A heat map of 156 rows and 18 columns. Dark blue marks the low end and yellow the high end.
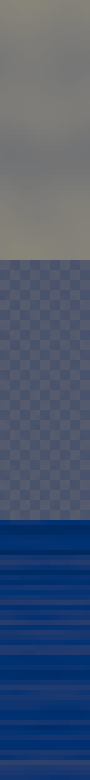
It is made of 3 by 1 panels. Panel 1,1: middling, smooth, faint in contrast. Panel 2,1: low, checkered, faint in contrast. Panel 3,1: very low, streaked across, faint in contrast.
